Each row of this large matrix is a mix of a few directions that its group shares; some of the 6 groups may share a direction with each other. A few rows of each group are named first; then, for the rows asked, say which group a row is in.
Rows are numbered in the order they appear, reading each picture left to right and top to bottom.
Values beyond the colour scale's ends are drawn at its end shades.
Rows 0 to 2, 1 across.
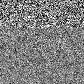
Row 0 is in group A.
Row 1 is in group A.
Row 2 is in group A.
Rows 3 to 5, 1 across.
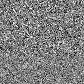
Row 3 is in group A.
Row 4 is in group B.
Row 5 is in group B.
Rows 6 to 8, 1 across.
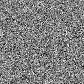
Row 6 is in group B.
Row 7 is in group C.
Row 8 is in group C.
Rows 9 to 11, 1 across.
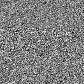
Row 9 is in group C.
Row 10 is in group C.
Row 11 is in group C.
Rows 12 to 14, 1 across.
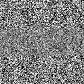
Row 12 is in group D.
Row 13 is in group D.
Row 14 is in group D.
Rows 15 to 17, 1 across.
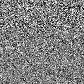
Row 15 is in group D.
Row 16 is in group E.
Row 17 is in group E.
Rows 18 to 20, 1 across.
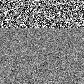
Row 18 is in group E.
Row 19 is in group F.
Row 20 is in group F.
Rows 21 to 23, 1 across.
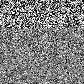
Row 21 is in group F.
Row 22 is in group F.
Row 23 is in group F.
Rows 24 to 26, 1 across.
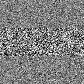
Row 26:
F
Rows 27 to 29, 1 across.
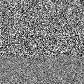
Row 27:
D
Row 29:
D
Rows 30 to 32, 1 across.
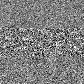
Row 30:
C
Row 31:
B
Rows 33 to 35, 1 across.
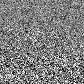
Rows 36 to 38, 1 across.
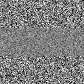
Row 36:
D
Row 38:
E
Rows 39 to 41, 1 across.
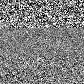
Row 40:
B
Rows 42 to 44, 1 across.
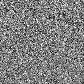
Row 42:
E
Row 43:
A
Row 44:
F
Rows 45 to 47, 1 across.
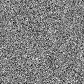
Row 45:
A
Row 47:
D
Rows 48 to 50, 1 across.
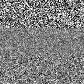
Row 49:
E
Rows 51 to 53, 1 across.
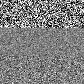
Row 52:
F
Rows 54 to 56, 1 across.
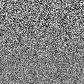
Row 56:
D
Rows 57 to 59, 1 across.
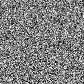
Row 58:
B
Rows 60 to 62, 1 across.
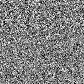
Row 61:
A
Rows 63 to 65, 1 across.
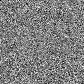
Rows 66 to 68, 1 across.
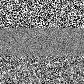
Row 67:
A
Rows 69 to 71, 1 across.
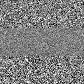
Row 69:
F
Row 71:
E
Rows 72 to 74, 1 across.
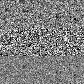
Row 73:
F
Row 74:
B
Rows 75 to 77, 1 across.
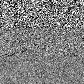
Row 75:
D
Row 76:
C
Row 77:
A
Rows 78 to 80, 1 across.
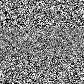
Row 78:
E
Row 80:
F
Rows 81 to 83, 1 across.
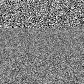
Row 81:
F
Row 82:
E
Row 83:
F
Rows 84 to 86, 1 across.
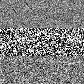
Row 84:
A
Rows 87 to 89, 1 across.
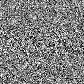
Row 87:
D
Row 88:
E
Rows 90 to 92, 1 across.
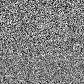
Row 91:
A
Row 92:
E
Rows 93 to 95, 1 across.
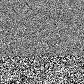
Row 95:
C
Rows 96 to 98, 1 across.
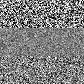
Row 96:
A
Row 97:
C
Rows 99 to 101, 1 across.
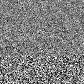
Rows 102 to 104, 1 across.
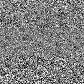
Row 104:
B
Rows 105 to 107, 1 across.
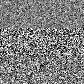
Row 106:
D
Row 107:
F
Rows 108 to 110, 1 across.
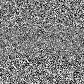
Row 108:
C
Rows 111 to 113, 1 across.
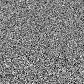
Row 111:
C
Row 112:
C
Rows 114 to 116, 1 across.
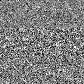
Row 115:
B
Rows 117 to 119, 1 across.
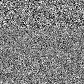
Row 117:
E
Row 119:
F
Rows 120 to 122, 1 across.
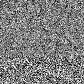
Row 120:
F
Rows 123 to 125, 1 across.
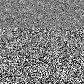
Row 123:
B
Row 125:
A
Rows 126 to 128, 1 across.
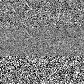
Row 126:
B
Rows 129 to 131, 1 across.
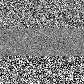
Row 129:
E
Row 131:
A
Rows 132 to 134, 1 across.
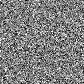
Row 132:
E
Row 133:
C
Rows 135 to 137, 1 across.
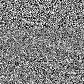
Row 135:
C
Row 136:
E
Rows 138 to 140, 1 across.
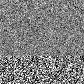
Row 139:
D
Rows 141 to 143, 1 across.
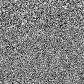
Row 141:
C
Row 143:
F
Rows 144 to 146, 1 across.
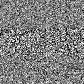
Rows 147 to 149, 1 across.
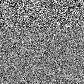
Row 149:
E
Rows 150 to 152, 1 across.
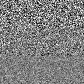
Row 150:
C
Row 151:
A
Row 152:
E
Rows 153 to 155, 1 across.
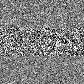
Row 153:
C
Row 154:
B
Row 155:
C
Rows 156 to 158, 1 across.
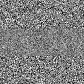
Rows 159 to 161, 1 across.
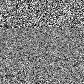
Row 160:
C
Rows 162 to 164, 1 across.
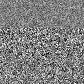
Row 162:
D
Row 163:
A
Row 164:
B
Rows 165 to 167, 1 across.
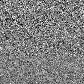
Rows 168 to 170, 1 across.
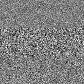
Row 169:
D
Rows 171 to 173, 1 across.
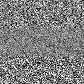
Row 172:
E
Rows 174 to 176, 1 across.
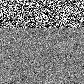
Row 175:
A
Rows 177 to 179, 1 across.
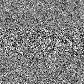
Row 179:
D
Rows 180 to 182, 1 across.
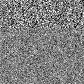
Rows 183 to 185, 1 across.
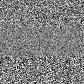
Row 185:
F
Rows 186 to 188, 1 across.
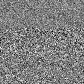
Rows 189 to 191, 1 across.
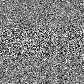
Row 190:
C
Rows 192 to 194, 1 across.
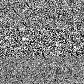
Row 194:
B
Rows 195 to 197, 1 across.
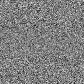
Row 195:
F
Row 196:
C
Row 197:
E
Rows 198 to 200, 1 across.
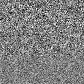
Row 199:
D
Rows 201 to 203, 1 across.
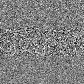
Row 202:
C
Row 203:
C
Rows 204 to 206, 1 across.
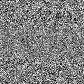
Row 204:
B
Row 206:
A
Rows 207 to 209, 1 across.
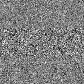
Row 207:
A
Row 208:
D
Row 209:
D
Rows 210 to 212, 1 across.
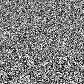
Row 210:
F
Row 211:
A
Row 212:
C
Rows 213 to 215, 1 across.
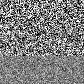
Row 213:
F
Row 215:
B
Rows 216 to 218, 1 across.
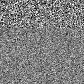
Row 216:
C
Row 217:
F
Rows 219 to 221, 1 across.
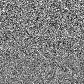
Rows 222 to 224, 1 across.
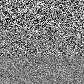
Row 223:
D
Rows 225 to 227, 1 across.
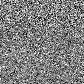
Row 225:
F
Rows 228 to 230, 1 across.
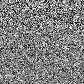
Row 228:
A
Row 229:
A
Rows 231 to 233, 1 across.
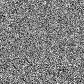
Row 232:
A
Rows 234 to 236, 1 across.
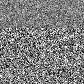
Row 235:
A
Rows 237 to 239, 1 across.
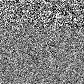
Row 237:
B
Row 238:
A
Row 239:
D
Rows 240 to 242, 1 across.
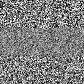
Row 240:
C
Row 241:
D
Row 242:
A
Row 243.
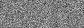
